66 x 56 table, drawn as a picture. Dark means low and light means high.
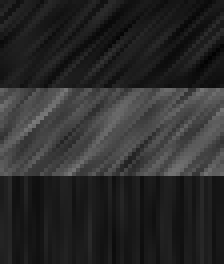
It is made of 3 by 1 panels. Panel 1,1: very low, slanting up to the right, faint in contrast. Panel 2,1: low, slanting up to the right. Panel 3,1: very low, streaked downward, faint in contrast.
